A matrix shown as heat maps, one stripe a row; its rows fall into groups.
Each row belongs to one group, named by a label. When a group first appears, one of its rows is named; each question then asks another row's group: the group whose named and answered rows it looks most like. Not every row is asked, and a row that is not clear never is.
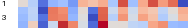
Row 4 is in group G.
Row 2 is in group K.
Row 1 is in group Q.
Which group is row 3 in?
K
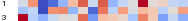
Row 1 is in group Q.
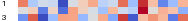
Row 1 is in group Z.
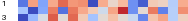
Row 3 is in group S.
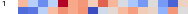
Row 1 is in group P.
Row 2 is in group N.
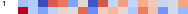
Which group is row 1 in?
K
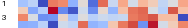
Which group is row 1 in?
K
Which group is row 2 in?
K
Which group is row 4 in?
N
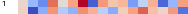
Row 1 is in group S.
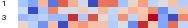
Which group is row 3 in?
Z
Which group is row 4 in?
Q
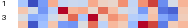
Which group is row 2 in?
P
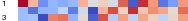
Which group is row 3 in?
K
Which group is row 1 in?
Z
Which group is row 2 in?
N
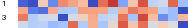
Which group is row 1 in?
N
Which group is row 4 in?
Q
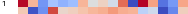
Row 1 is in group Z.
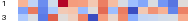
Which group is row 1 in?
P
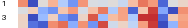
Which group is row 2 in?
Z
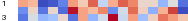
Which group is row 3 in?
N
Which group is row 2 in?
Q
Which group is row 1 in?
Q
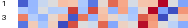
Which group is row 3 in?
K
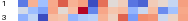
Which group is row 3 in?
K
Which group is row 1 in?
S
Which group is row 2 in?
S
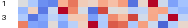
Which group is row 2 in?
G
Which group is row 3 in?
N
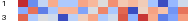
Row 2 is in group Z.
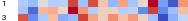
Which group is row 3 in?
P
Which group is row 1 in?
Z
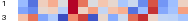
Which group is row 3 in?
Q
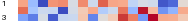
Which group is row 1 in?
P
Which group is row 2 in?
Z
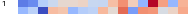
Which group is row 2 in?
K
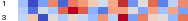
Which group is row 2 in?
N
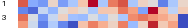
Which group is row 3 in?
Q
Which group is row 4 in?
Q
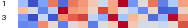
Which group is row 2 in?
P
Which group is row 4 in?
N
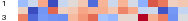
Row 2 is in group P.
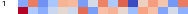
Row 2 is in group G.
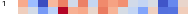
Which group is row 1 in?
P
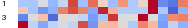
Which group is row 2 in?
G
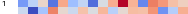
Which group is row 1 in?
N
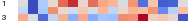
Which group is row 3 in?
Q
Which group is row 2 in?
K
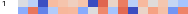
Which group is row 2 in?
Z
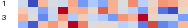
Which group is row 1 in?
N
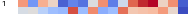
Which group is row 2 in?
Q
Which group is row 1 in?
Q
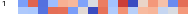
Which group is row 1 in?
Z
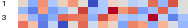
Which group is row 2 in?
N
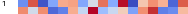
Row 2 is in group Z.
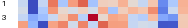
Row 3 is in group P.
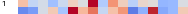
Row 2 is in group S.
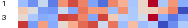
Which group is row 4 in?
P
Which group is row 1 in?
N
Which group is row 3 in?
G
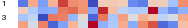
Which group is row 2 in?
G
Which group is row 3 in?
K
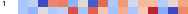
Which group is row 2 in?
Z
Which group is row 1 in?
K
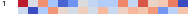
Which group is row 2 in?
K
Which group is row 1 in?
Q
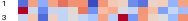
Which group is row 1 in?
S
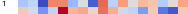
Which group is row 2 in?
P
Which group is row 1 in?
K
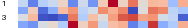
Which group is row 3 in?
Q
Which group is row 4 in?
S
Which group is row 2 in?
G
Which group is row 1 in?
N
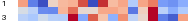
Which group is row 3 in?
Z
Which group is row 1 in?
G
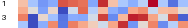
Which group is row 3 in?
Q
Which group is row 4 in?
S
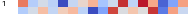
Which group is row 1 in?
Z
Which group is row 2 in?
N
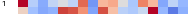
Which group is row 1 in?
G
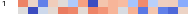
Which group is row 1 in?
G
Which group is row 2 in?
P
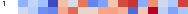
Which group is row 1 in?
N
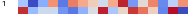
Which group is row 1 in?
S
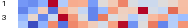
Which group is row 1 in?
S
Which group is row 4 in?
S
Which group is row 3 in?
G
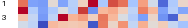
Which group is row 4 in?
G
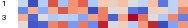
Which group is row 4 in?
K
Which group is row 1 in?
S
